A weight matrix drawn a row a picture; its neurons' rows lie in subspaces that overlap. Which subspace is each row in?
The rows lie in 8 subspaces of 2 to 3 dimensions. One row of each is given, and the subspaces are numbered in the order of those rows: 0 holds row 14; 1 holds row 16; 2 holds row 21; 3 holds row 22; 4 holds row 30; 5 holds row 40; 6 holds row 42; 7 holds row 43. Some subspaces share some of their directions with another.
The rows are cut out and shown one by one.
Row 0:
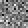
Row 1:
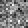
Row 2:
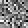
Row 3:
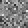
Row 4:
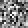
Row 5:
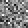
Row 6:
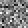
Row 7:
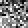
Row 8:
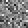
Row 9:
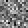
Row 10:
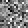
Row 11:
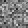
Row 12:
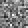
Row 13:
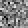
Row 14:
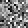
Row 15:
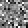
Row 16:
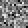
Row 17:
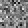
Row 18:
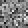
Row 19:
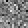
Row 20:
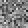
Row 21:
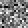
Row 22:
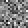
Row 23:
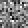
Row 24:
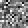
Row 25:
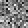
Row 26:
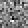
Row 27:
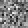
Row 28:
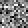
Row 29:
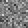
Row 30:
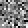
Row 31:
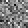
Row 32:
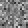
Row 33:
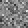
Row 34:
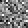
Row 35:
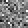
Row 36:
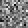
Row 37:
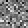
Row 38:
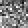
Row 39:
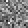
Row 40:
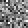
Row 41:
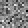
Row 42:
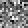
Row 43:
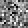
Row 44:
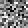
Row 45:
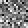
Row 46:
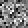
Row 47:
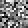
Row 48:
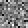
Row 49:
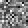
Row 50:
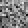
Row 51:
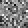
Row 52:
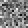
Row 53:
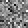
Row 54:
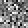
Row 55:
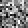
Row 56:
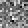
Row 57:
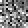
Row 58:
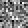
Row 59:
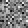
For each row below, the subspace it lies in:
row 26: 6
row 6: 2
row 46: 1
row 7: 3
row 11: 1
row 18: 1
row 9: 3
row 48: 4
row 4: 7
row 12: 1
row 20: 1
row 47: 0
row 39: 5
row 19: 3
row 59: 7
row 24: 7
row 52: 1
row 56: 6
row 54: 7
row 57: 3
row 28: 2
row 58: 6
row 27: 7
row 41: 2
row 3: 5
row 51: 5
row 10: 0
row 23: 6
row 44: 0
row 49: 7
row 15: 4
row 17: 4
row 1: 3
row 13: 5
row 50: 3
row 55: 3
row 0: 0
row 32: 4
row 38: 3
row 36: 4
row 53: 0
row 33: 5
